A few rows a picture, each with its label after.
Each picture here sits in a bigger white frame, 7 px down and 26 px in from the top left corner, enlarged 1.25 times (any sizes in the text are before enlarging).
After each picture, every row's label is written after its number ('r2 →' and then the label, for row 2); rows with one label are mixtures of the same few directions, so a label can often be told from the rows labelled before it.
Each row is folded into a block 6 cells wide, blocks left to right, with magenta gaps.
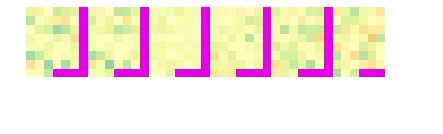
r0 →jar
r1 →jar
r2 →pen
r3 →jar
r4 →jar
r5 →jar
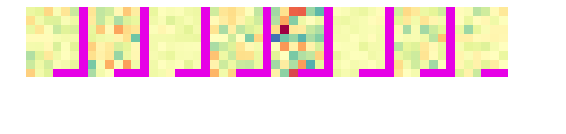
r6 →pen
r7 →jar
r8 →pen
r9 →jar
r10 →pen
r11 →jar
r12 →jar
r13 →pen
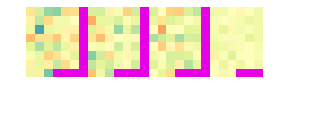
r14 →pen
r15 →pen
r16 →pen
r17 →jar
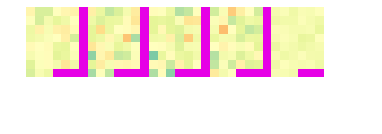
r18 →jar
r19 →jar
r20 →jar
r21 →pen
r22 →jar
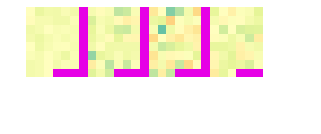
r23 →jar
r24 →jar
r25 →pen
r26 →jar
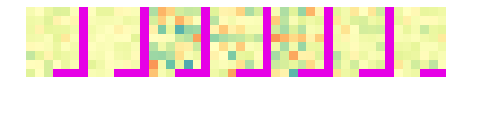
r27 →jar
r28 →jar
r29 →jar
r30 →pen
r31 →pen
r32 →pen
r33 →jar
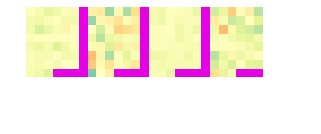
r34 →pen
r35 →pen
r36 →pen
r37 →pen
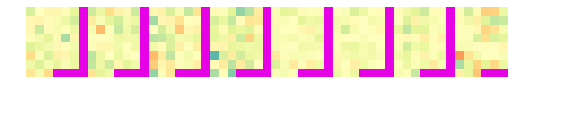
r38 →jar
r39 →pen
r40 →pen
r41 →jar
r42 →jar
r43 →pen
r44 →pen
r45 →jar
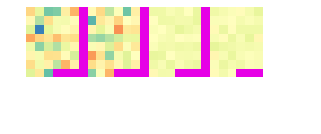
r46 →pen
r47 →pen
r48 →pen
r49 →jar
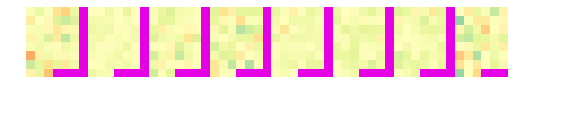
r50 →jar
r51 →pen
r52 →jar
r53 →jar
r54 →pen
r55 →jar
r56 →pen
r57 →pen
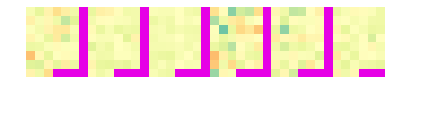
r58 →jar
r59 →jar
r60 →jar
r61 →pen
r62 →pen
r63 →jar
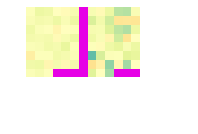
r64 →jar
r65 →jar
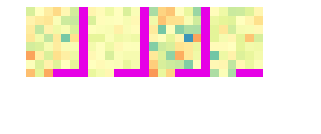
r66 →jar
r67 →pen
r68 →jar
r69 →jar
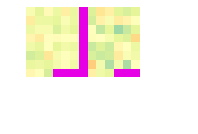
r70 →pen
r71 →jar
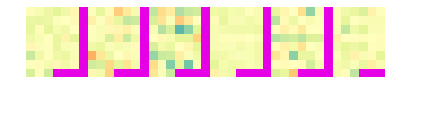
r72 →jar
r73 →jar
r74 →jar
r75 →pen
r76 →pen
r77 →pen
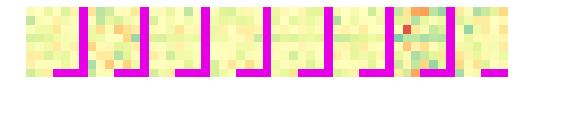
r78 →pen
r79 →jar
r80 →pen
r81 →jar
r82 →pen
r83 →pen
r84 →pen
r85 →pen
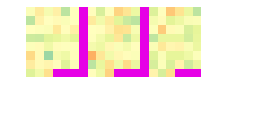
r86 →pen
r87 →jar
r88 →pen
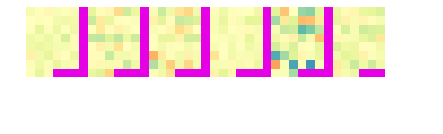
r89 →jar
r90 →pen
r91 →jar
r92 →jar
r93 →jar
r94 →jar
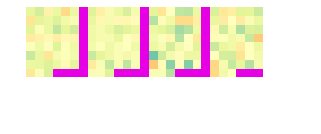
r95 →pen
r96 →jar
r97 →jar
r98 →jar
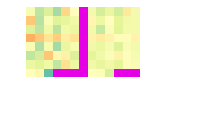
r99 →pen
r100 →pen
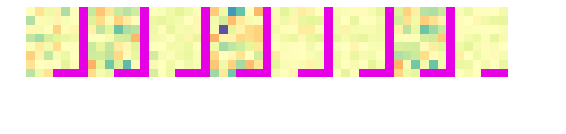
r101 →pen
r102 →jar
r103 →jar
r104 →pen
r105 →jar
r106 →pen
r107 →jar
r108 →jar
